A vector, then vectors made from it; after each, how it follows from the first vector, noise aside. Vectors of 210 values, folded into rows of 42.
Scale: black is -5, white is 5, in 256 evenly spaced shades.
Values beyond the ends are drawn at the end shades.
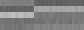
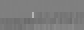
partly zeroed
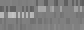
partly zeroed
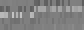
partly zeroed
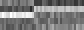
scaled up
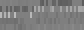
partly zeroed
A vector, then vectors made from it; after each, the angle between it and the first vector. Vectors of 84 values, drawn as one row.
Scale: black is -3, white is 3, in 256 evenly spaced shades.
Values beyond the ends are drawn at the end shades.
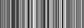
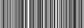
partly opposed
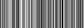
partly aligned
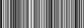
orthogonal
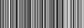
orthogonal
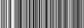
partly opposed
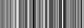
nearly opposite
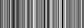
nearly parallel
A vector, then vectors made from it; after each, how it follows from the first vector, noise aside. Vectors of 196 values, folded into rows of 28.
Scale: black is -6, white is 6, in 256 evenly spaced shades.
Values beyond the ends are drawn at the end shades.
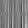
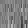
sign-scrambled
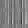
wrapped around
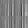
wrapped around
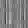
wrapped around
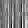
scaled up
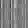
wrapped around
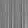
shrunk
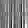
scaled up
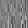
sign-scrambled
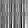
scaled up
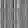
wrapped around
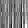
scaled up
